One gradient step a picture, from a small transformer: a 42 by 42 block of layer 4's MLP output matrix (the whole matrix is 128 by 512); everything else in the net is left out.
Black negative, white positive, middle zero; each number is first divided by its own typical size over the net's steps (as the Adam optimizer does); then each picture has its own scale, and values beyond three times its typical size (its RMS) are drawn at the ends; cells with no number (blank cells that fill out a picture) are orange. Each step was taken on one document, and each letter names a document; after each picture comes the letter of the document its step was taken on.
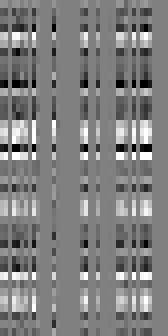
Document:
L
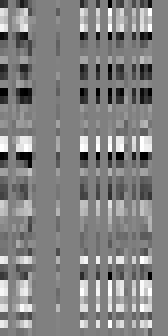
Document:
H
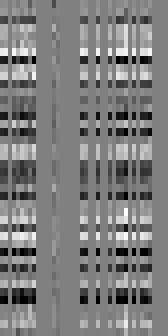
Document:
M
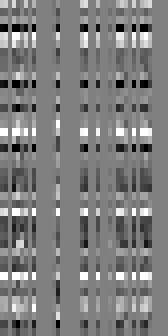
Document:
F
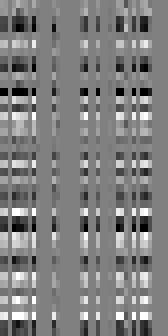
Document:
F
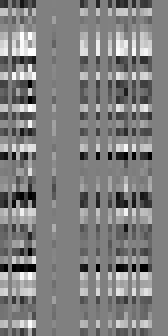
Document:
M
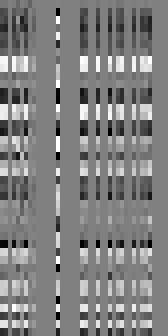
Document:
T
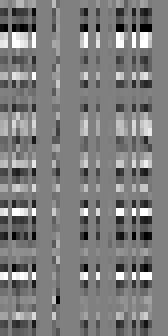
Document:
F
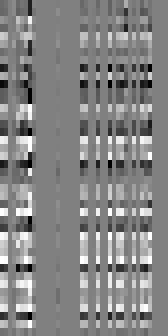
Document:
H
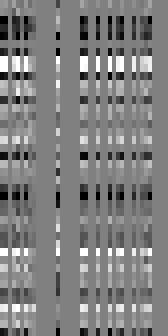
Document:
T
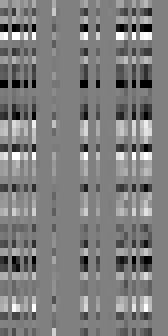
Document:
L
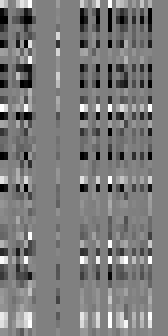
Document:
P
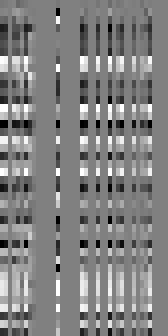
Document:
T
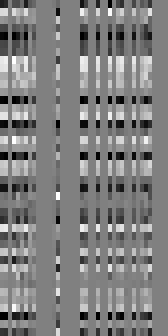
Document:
T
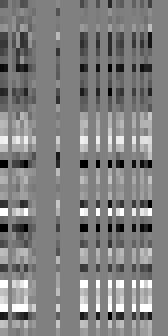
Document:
H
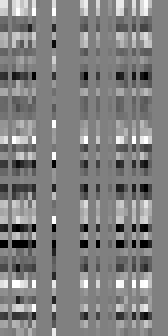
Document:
L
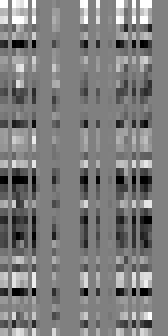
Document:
F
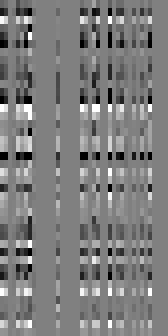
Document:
P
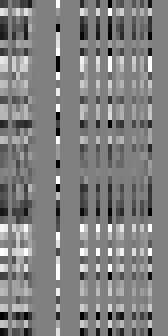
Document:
T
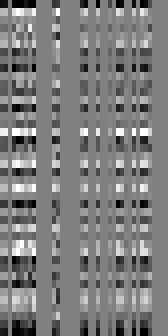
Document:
F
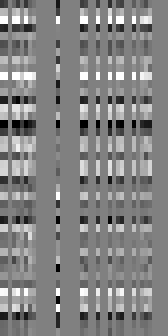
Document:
T
